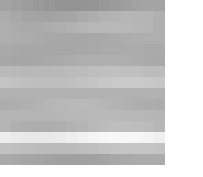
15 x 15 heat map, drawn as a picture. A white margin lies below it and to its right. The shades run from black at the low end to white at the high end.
The top left is the calmest part. Overall the values sit about 70% of the way up the scale. The values are skewed, with a long tail toward high values. Streaks run across, left to right.
